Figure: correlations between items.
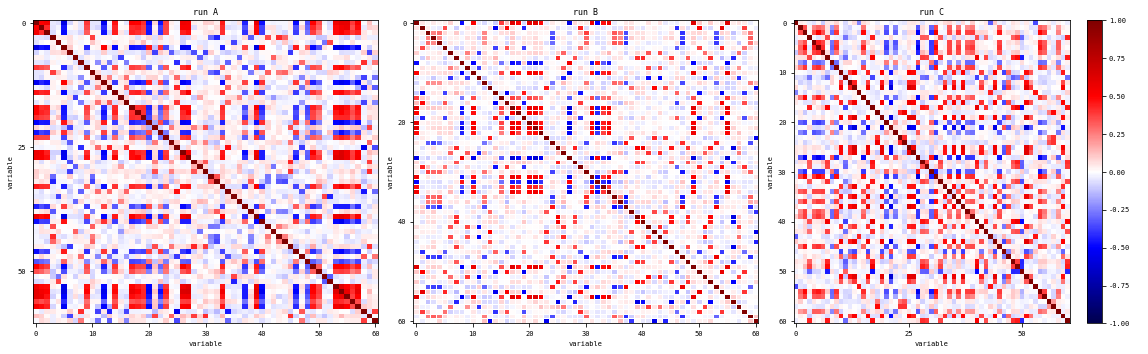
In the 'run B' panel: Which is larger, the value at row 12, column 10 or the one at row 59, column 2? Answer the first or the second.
the second
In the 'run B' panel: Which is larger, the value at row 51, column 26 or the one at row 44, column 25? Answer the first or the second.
the first
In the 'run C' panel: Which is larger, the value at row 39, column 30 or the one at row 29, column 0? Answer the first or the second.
the second
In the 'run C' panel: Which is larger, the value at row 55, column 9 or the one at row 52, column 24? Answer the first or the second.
the first
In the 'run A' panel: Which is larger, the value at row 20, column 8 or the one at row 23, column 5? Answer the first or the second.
the first
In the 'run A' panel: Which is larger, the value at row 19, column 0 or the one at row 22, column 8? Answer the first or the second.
the first
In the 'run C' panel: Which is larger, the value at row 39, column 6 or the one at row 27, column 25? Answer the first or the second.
the first
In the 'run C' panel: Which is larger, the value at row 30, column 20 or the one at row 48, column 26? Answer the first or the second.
the first
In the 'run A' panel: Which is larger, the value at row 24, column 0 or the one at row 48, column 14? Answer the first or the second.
the first
